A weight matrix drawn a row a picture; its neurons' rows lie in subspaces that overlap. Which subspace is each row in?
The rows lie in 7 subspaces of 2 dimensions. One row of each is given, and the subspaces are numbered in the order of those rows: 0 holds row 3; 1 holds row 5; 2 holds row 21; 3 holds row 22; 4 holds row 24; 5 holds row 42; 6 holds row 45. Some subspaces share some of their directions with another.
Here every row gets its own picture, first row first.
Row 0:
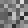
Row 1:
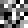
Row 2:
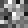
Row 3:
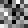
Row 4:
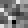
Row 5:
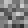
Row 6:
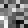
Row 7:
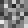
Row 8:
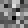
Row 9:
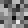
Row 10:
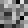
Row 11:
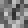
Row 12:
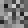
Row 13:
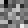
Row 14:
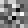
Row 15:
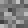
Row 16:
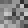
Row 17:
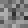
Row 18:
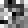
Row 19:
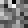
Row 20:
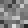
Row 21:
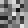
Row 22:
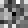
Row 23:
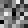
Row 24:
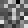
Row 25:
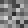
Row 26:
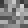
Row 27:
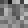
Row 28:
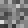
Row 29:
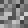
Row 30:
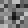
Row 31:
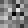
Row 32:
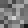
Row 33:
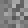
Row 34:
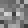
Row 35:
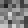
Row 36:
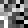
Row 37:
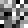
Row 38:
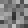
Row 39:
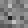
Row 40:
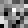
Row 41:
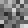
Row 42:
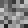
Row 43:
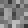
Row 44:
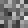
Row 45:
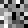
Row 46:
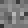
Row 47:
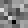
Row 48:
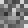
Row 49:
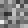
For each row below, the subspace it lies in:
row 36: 6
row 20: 5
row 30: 5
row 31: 2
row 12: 4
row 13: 1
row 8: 2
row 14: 2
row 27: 4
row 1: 4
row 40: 6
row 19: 4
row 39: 0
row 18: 3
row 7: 4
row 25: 2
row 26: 3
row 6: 6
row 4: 0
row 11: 6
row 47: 0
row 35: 1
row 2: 3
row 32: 5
